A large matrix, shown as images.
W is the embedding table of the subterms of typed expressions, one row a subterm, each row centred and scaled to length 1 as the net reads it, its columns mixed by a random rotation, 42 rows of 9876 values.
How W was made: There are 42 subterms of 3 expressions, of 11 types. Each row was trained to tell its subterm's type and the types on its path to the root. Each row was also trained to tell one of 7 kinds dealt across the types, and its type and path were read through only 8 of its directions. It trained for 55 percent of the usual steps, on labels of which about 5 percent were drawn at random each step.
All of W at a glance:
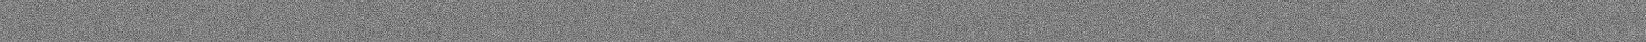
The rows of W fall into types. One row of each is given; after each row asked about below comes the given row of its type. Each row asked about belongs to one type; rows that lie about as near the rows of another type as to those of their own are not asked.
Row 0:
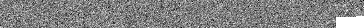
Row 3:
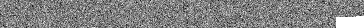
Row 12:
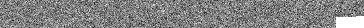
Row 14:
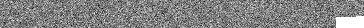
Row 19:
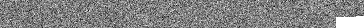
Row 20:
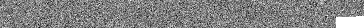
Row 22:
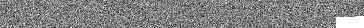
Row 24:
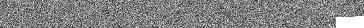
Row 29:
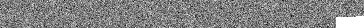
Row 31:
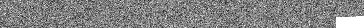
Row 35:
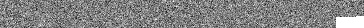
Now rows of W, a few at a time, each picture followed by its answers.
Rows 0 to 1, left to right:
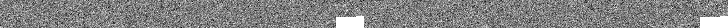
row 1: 0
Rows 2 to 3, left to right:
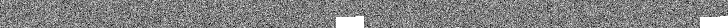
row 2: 29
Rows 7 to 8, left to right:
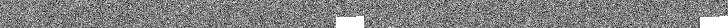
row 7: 0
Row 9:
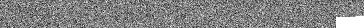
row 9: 31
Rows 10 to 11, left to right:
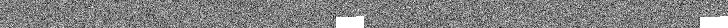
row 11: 31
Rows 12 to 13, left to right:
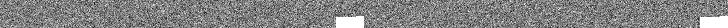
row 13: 29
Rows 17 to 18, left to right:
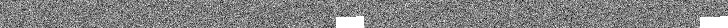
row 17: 0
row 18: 14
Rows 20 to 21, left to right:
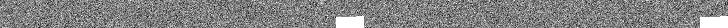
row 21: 0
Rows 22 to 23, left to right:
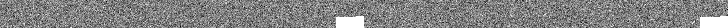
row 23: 14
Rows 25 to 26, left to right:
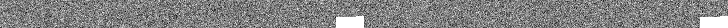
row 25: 20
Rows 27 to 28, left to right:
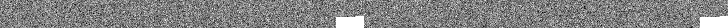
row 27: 29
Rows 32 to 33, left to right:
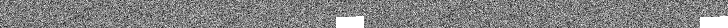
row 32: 31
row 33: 31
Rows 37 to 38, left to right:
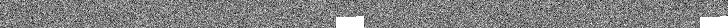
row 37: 19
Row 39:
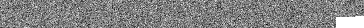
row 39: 29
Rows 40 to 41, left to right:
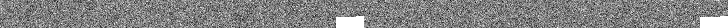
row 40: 3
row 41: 14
